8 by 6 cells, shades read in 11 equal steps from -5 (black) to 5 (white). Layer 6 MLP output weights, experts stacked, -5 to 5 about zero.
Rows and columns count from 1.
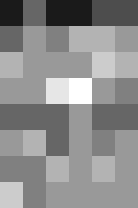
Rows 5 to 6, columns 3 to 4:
-1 1 / -1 1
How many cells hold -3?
0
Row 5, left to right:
-1 -1 -1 1 -1 -1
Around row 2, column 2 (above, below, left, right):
-1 1 -1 0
